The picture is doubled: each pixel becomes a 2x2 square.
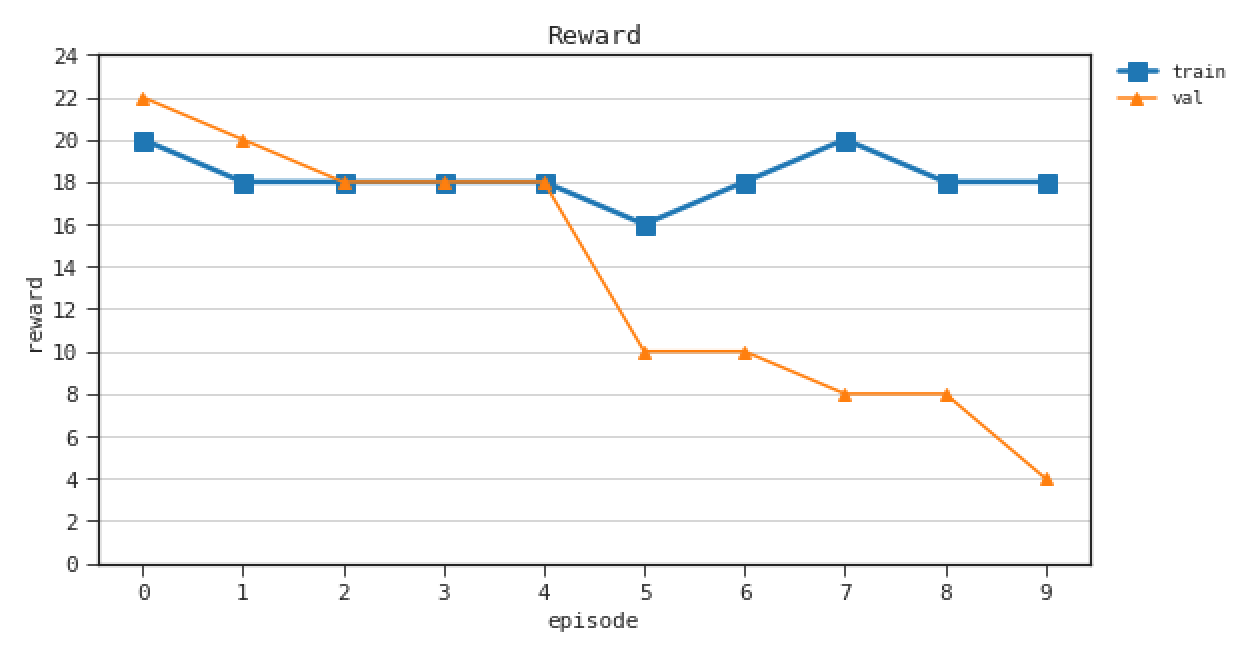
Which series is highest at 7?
train
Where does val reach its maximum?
0
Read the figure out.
Title: Reward
x-axis: episode, ticks 0 1 2 3 4 5 6 7 8 9
y-axis: reward, ticks 0 2 4 6 8 10 12 14 16 18 20 22 24
Legend: train, val
Values:
train: 20 18 18 18 18 16 18 20 18 18
val: 22 20 18 18 18 10 10 8 8 4
